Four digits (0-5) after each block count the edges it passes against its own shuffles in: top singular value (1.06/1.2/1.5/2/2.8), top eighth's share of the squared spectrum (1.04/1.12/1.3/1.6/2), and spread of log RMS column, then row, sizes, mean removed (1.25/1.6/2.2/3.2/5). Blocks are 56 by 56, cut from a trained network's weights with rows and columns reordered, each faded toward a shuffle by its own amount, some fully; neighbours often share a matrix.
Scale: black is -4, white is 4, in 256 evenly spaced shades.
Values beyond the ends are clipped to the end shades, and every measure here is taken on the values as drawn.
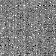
2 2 0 1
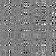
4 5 3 3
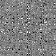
3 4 2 2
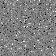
1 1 0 0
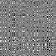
4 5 3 3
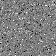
0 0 0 0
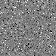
0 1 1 0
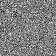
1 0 0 0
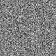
2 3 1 0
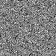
0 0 0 0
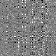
3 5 3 2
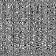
3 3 1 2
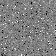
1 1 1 0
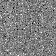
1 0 0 0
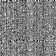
3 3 0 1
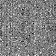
3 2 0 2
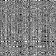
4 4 0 3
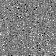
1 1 0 0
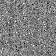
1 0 0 0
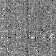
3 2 0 1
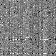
3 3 0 2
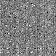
2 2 0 2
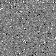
0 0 0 0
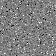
0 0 0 0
